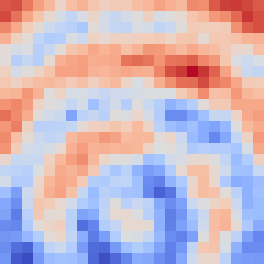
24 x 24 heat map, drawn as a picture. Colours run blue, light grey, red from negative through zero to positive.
Concentric rings centre on the bottom middle. The bottom middle is the ninth with the lowest average. The field climbs toward the top. The texture is blotchy. The ninth with the highest average is the top right.
